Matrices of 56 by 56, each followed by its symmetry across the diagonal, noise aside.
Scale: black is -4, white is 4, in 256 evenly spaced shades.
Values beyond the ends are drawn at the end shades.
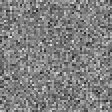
antisymmetric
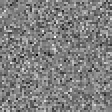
antisymmetric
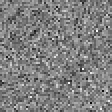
symmetric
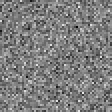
symmetric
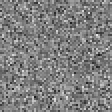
antisymmetric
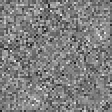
symmetric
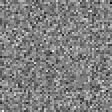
antisymmetric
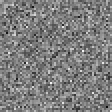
symmetric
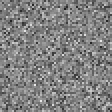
symmetric
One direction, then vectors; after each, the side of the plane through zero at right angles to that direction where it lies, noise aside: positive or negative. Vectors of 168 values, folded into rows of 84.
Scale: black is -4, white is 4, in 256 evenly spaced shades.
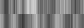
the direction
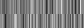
positive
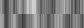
positive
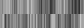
positive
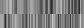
positive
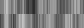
negative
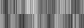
positive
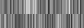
positive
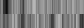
positive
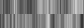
negative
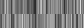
negative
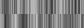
positive
